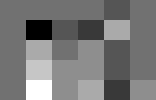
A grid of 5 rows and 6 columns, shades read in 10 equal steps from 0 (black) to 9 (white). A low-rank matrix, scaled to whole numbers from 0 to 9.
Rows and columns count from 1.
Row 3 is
4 6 4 5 3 4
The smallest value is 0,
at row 2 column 2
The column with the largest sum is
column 2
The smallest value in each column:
4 0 3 2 2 4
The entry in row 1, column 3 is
4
